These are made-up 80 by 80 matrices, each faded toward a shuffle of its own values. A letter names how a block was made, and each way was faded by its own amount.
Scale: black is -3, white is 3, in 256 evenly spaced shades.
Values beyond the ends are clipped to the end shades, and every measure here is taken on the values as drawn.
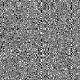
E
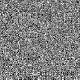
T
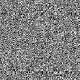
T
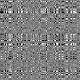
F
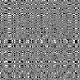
F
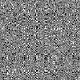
E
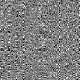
E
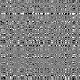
F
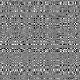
F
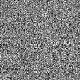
T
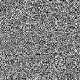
T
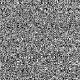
T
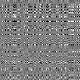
F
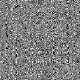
E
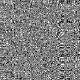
E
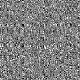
E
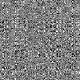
E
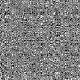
E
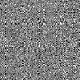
E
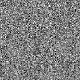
T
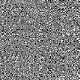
E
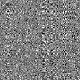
E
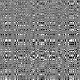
F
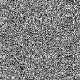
T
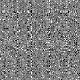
E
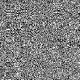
T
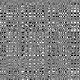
F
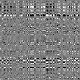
F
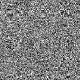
T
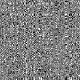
E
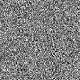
T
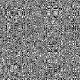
E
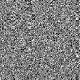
T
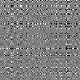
F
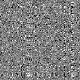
E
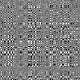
F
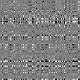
F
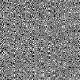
E
